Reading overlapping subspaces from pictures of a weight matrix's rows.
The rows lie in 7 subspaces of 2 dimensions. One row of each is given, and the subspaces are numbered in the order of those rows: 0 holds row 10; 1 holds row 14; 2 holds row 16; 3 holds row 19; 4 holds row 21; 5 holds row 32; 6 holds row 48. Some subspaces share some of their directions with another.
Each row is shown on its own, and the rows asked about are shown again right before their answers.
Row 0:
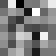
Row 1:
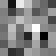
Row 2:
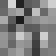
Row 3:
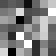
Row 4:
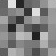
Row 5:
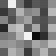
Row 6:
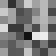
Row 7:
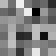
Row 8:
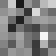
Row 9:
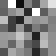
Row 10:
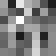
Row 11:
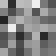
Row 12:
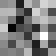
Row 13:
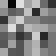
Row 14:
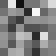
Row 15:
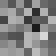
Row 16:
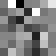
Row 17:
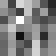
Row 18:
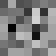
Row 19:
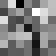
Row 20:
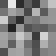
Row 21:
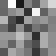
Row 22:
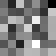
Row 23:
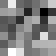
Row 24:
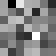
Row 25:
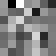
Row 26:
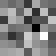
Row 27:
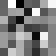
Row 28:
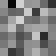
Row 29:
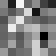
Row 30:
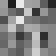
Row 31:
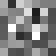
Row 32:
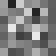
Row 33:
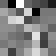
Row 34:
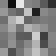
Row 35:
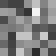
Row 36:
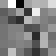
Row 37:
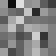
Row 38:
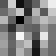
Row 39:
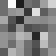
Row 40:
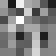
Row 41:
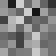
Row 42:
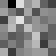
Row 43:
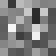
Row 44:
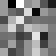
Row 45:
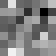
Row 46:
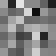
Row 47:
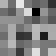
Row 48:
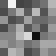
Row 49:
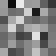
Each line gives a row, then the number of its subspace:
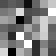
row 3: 0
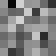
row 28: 3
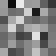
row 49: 5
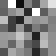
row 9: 4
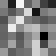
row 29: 6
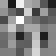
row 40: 0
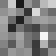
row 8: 6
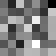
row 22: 5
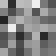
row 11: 2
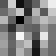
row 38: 0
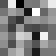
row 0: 1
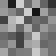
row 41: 4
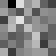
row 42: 1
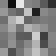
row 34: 2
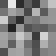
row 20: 2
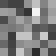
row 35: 1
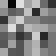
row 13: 2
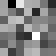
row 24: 6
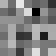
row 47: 1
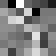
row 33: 2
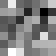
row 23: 3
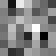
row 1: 4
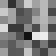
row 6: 6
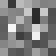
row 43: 5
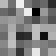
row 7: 1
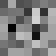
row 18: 5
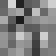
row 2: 0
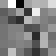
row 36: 2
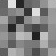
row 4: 5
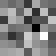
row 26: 4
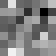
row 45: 3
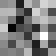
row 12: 6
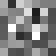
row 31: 5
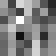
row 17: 0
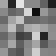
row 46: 1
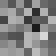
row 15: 4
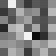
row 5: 6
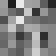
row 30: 0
